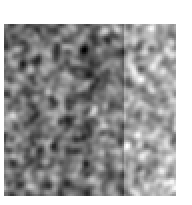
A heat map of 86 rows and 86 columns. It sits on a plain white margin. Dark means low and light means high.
Stripes: none. Histogram: bell-shaped. Average level on the scale: 50%. Seam: vertical, 70% of the way across, the right part higher. Grain: blotchy.
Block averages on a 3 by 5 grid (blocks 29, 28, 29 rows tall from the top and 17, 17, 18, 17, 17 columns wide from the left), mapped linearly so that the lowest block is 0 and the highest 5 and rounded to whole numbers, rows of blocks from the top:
1 1 0 3 5 | 1 1 1 3 4 | 1 1 1 3 5
